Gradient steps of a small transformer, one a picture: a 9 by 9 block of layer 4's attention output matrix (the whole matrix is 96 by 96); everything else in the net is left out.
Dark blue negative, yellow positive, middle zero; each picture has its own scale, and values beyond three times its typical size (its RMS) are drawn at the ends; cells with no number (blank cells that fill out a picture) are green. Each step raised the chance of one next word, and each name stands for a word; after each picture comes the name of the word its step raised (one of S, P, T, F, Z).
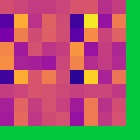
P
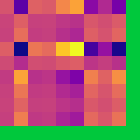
P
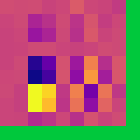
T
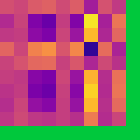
P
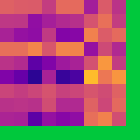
P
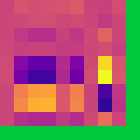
T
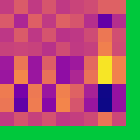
T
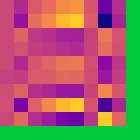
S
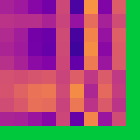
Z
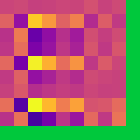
S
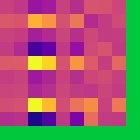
S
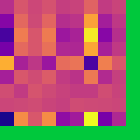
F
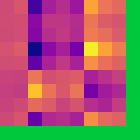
Z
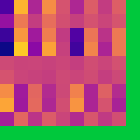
Z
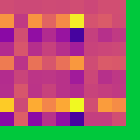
S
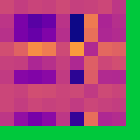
P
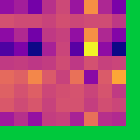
Z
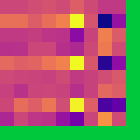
S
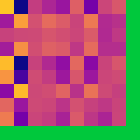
F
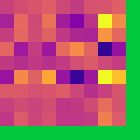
P
